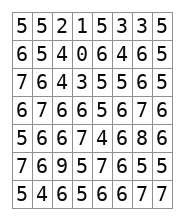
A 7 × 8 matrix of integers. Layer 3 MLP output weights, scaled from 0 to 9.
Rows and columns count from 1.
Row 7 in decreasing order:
7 7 6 6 6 5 5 4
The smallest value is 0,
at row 2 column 4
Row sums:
29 36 41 49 48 50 46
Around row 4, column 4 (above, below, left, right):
3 7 6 5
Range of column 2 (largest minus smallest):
3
